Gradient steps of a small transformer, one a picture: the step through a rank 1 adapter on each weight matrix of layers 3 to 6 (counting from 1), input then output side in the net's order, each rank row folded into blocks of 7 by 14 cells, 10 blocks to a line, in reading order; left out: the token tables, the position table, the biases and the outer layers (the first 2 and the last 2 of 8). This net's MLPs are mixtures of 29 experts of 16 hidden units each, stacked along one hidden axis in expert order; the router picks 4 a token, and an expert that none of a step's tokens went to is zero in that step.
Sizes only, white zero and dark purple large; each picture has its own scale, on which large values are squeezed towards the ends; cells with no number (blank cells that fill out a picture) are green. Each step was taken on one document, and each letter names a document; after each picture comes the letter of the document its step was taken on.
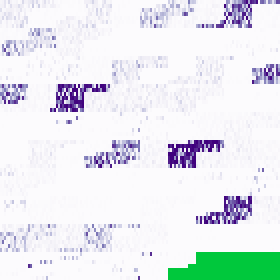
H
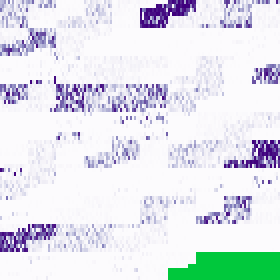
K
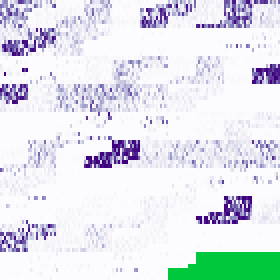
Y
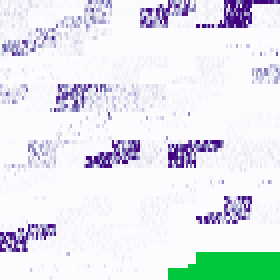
Y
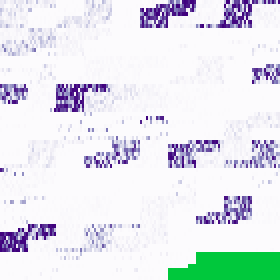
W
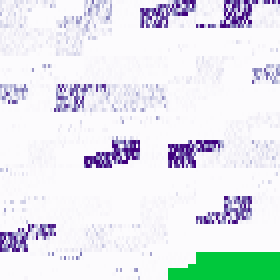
W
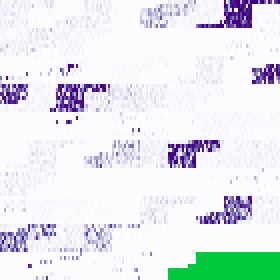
H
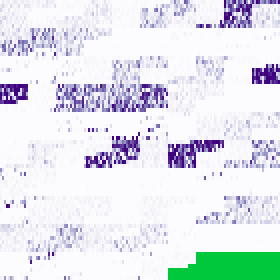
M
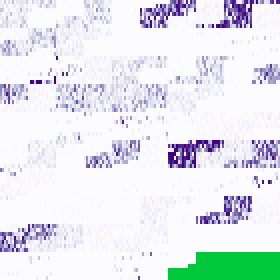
K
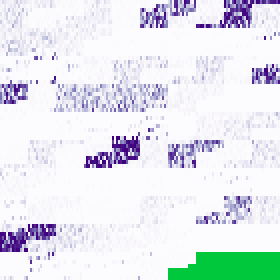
M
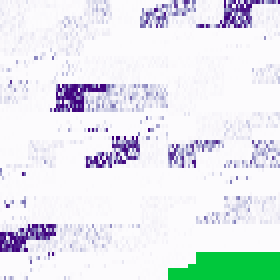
M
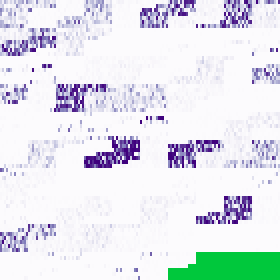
W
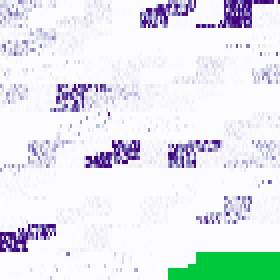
Y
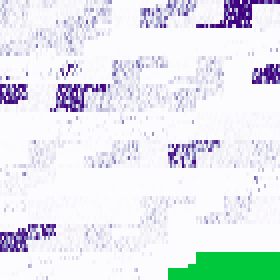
H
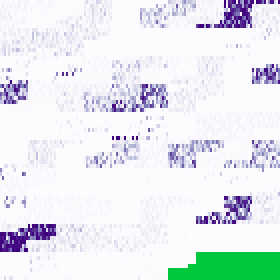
M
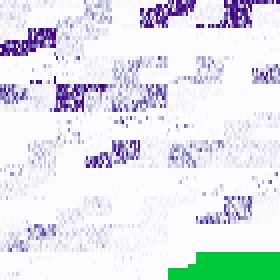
K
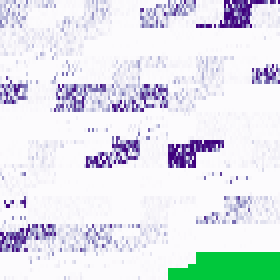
M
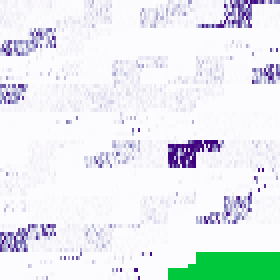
H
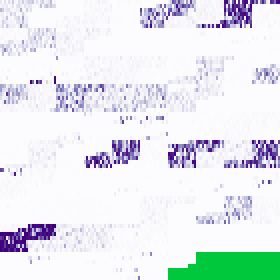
K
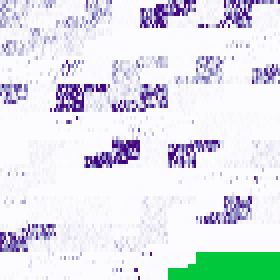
H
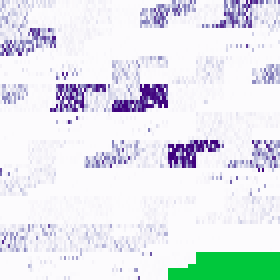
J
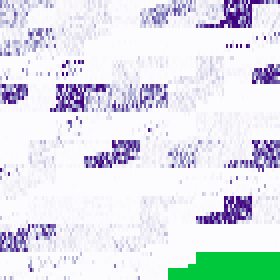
J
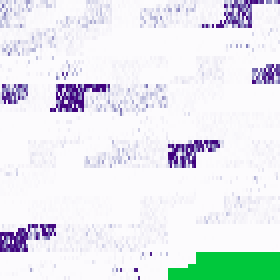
H
